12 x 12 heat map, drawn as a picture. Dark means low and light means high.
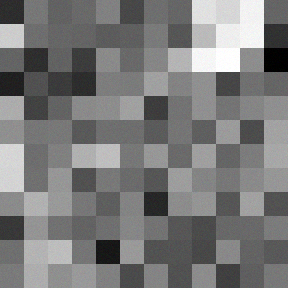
Roughest part: top right. Ninth with the highest average: top right. Slope: none. Mirror symmetry: none. Odd patch: higher, in the top right.
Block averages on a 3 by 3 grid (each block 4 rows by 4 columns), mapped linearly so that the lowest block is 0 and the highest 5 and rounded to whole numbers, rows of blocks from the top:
025 | 323 | 311
